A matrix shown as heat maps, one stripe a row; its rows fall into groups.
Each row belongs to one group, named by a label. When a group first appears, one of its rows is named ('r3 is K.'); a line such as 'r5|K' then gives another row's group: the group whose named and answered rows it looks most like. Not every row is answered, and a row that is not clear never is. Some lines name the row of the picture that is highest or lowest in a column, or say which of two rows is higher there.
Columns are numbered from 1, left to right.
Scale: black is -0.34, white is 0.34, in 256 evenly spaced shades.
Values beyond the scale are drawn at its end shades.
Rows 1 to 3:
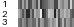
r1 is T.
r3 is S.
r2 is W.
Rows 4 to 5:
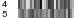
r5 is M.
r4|M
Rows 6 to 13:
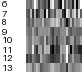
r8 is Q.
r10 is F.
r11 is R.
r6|M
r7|T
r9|R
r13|Q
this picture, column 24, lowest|6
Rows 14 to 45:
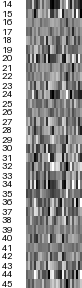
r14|R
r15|W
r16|Q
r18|F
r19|M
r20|T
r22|Q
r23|F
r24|R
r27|F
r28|W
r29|Q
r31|W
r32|Q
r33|T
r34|T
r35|R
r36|M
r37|M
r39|S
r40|W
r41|M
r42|W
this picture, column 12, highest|31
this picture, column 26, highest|15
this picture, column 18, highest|15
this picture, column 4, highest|24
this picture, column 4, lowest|32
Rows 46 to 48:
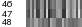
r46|T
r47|T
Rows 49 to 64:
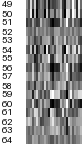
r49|T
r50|T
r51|R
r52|S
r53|W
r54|T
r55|W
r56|R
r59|Q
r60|R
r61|M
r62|Q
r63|Q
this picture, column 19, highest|61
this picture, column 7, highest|57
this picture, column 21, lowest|59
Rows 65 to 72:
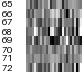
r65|W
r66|Q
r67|M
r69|R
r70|S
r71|Q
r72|M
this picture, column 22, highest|65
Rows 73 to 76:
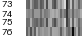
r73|S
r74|Q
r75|S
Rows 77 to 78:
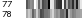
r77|M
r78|Q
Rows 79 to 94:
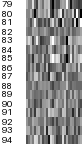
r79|R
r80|W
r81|M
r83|Q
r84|S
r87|M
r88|R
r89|S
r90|W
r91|F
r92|F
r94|M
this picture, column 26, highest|80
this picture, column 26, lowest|81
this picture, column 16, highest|85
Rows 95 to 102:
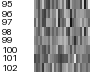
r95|M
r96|W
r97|W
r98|M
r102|S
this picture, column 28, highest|95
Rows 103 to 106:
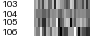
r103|F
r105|W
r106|R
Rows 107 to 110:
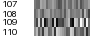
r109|T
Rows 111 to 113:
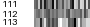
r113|Q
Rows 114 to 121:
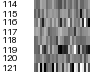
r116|W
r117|Q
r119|R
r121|T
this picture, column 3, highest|121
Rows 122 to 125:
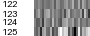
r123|W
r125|Q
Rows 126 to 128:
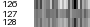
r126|Q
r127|M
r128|Q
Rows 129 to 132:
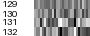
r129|S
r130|F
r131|Q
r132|R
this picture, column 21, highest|132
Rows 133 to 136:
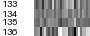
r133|S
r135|R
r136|Q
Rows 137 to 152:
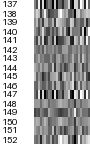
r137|T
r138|Q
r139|F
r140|M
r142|S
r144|F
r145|W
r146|S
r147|T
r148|Q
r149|R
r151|F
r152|Q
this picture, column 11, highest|147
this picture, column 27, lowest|139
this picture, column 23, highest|152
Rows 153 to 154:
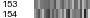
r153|S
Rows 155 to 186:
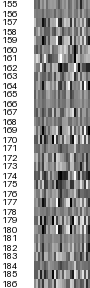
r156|S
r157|W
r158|S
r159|W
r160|Q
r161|Q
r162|R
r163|S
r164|W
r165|W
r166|W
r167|S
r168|S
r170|T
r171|R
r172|F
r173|F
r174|R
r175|T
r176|R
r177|W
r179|T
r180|W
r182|W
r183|F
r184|R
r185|T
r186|F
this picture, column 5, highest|175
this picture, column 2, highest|161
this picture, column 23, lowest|162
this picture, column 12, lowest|175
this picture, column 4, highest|162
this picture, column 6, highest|161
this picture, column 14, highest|161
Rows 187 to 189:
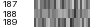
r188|Q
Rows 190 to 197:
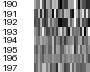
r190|R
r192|R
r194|F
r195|S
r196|W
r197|M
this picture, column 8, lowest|193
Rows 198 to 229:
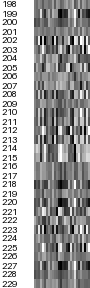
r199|R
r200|R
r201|S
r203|M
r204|R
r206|Q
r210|T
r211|T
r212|M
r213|T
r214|Q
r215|Q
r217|F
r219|S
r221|M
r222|W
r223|T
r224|S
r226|M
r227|R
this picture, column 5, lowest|205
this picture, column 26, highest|205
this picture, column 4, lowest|202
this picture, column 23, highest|215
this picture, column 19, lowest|205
